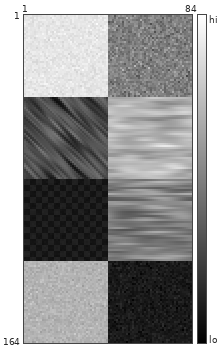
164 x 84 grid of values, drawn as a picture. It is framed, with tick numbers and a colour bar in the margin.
It is made of 4 by 2 panels. Panel 1,1: very high, fine-grained, faint in contrast. Panel 1,2: middling, fine-grained. Panel 2,1: low, slanting down to the right. Panel 2,2: high, streaked across. Panel 3,1: very low, checkered, faint in contrast. Panel 3,2: middling, streaked across. Panel 4,1: high, fine-grained, faint in contrast. Panel 4,2: very low, fine-grained, faint in contrast.
